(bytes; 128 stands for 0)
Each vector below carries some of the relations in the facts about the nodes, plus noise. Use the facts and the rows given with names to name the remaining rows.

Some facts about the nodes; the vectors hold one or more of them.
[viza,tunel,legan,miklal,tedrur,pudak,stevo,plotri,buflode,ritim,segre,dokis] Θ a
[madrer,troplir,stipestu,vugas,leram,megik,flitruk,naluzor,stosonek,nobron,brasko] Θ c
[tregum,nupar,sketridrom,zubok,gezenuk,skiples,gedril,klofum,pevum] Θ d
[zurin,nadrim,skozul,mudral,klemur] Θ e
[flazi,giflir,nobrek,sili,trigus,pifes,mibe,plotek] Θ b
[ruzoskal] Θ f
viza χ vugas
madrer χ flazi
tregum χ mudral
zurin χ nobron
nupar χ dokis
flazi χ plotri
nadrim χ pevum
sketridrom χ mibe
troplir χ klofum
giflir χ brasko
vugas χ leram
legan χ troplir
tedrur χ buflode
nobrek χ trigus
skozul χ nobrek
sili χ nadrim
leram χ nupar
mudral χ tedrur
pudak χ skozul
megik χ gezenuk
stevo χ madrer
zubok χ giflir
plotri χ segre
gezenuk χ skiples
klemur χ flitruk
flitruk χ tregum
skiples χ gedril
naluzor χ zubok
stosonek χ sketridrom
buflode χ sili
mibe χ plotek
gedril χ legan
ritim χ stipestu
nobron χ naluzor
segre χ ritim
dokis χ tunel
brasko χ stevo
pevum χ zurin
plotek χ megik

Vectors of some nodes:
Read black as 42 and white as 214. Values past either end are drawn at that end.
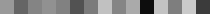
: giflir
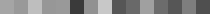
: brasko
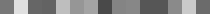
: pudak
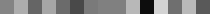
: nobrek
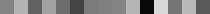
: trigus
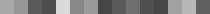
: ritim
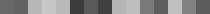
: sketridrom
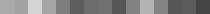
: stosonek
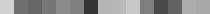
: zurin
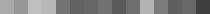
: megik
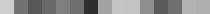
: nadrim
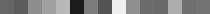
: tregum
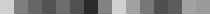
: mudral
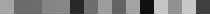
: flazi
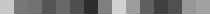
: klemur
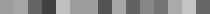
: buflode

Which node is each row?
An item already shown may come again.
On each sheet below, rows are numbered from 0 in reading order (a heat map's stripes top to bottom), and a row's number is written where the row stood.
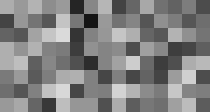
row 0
madrer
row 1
ruzoskal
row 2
zubok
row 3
flitruk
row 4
skozul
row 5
legan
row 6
pevum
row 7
tedrur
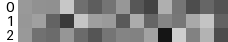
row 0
troplir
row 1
buflode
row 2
pifes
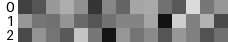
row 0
nupar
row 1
pifes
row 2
ruzoskal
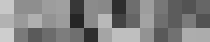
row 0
stipestu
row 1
madrer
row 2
nadrim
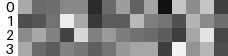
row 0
flazi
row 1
klofum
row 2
stevo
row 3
sili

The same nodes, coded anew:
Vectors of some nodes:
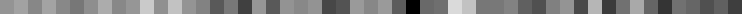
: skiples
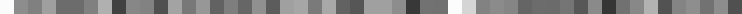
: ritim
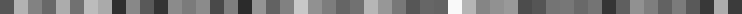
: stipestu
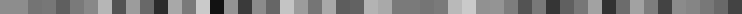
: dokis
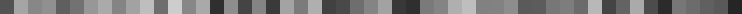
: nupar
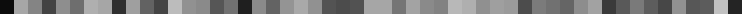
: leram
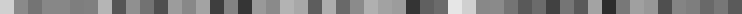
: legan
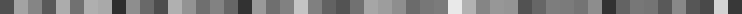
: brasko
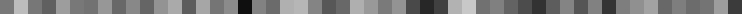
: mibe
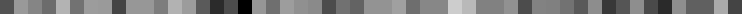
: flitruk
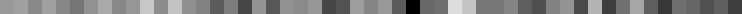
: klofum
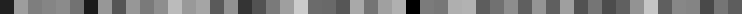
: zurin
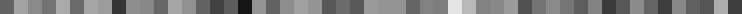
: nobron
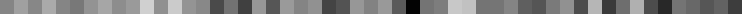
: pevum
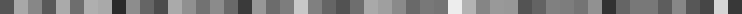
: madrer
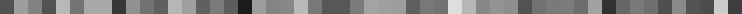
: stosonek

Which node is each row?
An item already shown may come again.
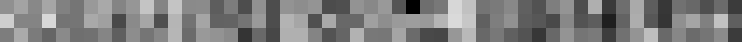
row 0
zubok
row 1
pudak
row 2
pifes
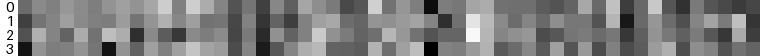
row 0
tregum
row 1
ruzoskal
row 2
stipestu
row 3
klemur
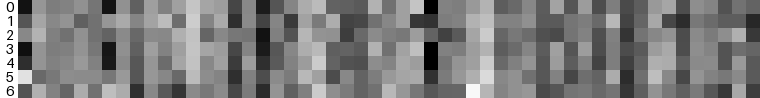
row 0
klemur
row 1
nupar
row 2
sili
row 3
klemur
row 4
nadrim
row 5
tedrur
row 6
stipestu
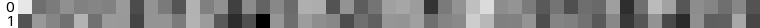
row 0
miklal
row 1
flitruk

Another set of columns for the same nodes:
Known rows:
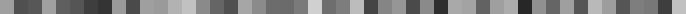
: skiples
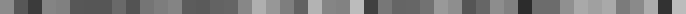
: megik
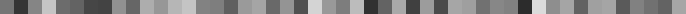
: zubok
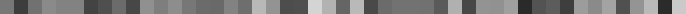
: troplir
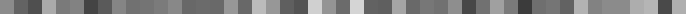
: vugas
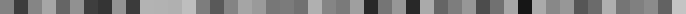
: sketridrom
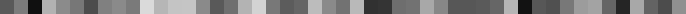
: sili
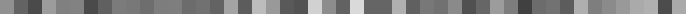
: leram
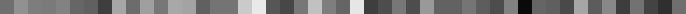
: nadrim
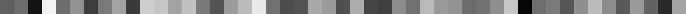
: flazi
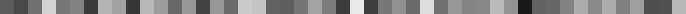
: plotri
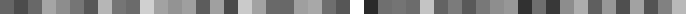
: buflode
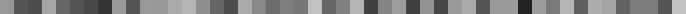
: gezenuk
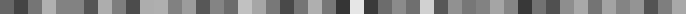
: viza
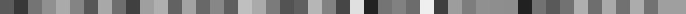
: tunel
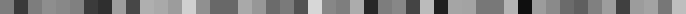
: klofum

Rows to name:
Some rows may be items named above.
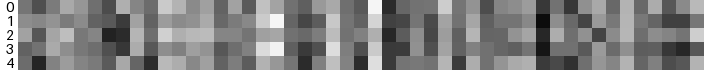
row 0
tedrur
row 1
klemur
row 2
tregum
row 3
zurin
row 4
legan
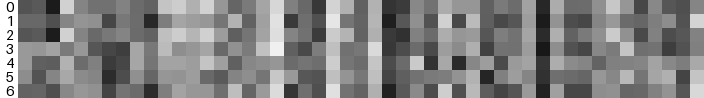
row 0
giflir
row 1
ruzoskal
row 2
giflir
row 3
mudral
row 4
nupar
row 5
flitruk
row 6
ruzoskal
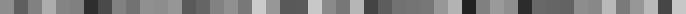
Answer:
flitruk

